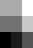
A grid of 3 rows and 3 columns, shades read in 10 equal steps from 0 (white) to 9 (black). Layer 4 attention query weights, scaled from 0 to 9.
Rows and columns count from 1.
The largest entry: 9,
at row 3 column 1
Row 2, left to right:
5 5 2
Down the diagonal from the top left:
3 5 6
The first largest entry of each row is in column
1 1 1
